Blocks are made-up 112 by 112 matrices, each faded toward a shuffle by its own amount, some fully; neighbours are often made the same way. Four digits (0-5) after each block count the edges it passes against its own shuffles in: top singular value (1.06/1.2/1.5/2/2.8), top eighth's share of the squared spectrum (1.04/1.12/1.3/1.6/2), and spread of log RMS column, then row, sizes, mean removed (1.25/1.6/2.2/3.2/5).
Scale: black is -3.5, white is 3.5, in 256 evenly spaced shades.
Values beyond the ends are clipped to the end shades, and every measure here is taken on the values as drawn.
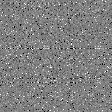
4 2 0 2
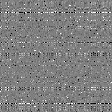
5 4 2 3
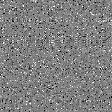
4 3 1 2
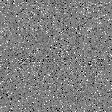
3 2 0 1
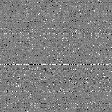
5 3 1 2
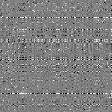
5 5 2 4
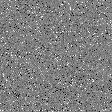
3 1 0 0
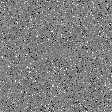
2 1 0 0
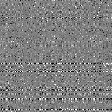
5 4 3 4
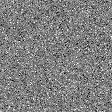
0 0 0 0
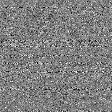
1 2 0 3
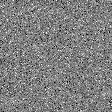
0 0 0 0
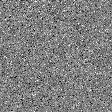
0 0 0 0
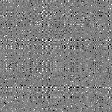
5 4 2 3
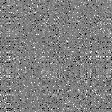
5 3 2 2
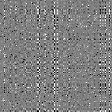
5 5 4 3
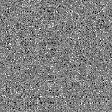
4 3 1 2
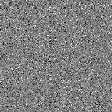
4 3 1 1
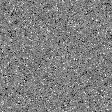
1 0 0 0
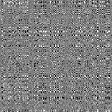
5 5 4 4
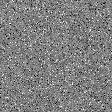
0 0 0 0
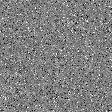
2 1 0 0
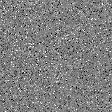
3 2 0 0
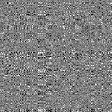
5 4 3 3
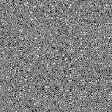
4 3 2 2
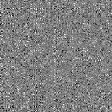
4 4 2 2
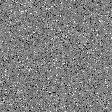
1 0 0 0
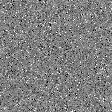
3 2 0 0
